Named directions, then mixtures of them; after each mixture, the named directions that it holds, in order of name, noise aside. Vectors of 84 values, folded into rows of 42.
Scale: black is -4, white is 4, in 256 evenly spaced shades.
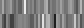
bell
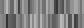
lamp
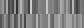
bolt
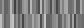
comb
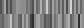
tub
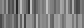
bolt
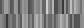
lamp, tub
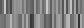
tub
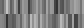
lamp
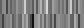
bell, tub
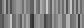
tub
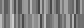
comb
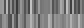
bolt, tub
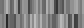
lamp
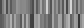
tub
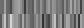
bell, tub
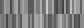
lamp, tub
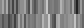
bell, bolt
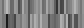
lamp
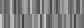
comb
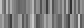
tub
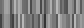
comb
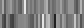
bell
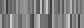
comb, tub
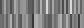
lamp, tub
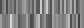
comb, tub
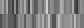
bell, bolt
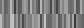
comb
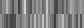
bell, lamp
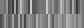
bolt
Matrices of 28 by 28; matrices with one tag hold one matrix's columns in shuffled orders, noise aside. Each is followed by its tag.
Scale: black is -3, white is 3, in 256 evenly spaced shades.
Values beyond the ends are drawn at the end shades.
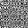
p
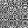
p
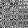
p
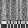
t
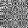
p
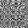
p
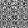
p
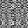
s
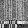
t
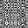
s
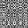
s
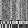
t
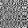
p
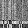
t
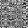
p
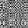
s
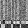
t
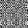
s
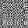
s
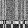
t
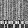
t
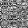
p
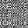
s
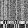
t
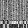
t
